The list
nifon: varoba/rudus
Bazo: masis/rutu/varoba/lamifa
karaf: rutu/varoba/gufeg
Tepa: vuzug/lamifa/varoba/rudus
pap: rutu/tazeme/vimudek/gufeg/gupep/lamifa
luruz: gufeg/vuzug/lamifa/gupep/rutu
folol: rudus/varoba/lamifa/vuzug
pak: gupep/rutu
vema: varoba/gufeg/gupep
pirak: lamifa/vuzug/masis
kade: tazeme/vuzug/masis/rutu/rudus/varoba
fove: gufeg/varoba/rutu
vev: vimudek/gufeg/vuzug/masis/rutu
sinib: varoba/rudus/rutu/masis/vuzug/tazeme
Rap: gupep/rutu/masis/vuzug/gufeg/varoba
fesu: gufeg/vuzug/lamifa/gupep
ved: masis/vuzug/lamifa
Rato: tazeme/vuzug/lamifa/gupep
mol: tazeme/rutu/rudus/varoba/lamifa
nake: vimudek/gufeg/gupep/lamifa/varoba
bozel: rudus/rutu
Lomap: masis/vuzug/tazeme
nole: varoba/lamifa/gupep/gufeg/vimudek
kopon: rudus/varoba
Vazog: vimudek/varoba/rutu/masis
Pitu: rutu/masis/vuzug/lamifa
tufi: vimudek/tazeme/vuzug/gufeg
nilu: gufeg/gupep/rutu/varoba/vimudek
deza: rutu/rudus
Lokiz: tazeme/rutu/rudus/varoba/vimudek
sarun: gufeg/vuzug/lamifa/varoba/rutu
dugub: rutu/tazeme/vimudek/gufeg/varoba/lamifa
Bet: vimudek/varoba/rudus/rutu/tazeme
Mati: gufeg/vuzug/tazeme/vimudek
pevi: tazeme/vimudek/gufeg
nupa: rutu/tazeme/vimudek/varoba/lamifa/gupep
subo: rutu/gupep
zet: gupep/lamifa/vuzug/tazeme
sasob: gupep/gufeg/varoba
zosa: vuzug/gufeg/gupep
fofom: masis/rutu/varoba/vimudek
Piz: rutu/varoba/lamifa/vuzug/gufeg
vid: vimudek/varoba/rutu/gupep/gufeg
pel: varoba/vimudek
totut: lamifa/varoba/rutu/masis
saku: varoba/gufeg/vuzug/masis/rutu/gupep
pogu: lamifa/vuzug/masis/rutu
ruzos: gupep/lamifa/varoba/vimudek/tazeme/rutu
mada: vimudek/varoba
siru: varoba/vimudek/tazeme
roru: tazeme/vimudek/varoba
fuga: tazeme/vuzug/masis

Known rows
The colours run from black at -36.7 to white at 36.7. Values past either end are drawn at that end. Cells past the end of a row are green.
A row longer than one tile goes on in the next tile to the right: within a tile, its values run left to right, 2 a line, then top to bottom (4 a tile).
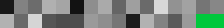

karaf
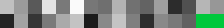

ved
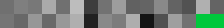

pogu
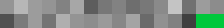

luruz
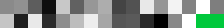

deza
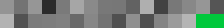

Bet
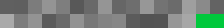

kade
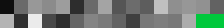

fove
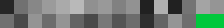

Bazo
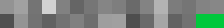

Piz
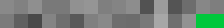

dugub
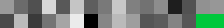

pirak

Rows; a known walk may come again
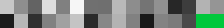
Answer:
ved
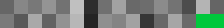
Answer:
pogu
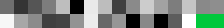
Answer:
nifon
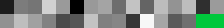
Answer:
sasob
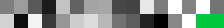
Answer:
deza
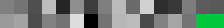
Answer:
fuga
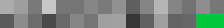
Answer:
Piz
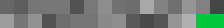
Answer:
kade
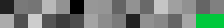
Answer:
karaf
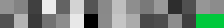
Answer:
pirak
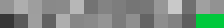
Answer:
luruz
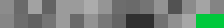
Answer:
mol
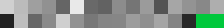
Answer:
Rato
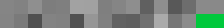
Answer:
dugub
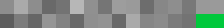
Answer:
pap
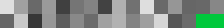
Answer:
tufi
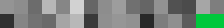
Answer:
Pitu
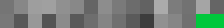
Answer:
sarun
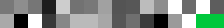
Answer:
bozel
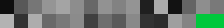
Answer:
totut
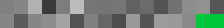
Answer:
ruzos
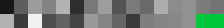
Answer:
fove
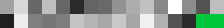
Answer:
zosa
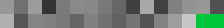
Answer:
Bet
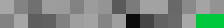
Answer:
Tepa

